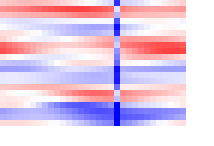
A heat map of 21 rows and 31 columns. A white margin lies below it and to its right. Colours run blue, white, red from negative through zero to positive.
On average the colour sits 50% of the way up the scale. Horizontal stripes repeat 3 times down the table. The grain runs across in streaks. The ninth with the lowest average is the bottom middle. Column 20 differs from the columns beside it.
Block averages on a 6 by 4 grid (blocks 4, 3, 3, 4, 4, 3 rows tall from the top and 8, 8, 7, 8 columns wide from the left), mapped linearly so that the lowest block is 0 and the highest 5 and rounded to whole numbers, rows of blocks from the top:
4 4 3 3
3 2 2 3
4 3 4 5
2 2 2 2
3 3 3 3
2 1 0 1
